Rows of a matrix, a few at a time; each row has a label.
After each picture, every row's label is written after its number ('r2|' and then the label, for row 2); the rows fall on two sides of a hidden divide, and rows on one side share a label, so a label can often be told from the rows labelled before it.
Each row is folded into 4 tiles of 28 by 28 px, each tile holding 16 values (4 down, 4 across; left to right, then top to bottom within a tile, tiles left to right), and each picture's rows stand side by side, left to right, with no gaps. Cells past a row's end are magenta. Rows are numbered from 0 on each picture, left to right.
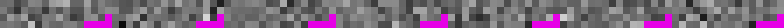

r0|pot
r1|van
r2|pot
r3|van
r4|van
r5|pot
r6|pot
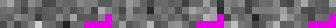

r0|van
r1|van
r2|pot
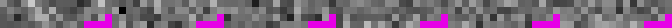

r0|pot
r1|pot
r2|van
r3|pot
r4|van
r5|pot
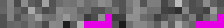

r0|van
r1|van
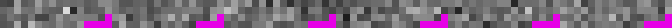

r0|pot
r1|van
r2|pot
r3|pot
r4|pot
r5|pot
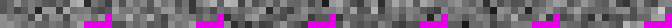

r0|pot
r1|pot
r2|van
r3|pot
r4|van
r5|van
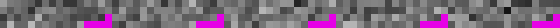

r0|pot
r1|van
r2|pot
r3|pot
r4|pot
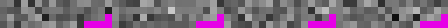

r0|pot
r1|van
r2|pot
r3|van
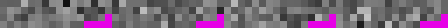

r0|pot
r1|van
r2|van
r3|van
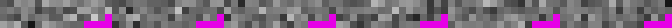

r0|van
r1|van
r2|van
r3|van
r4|pot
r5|van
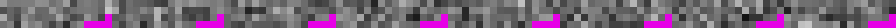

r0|pot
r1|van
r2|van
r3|van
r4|van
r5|van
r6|van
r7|van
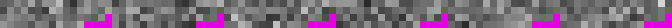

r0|pot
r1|pot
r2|pot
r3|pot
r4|pot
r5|pot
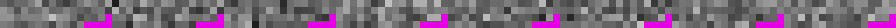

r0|pot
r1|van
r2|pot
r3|van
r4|pot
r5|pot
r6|pot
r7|van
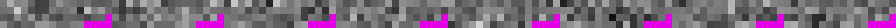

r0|van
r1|pot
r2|pot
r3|van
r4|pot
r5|van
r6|pot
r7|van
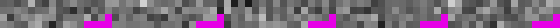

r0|pot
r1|van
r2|pot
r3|van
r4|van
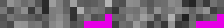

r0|pot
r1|pot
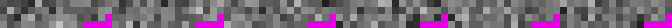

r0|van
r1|pot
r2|van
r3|van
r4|van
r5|van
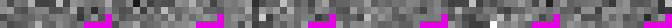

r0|van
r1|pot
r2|pot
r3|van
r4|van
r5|pot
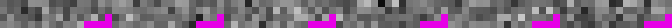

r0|pot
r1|van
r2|pot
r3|pot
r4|pot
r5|van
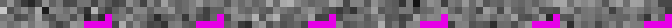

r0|pot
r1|pot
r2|van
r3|pot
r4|pot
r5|van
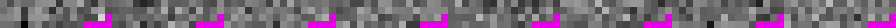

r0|van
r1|van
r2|van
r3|van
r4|van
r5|van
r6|pot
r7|van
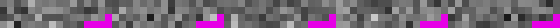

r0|van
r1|van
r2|pot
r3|van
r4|van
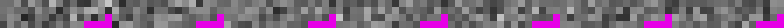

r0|pot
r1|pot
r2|van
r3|van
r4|van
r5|van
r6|pot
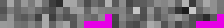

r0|van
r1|pot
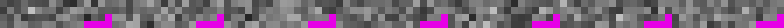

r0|pot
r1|pot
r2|pot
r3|van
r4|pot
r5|van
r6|pot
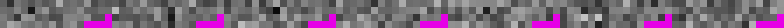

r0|pot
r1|van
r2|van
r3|van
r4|pot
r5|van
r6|van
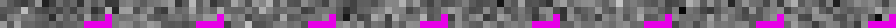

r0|pot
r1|van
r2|pot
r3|pot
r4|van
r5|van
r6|pot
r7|van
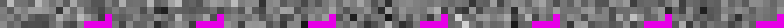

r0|pot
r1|van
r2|van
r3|van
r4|pot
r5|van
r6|pot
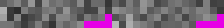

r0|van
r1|van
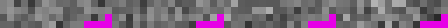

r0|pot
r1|pot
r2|van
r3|pot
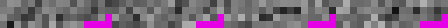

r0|van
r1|pot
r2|van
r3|pot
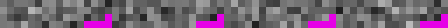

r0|van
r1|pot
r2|van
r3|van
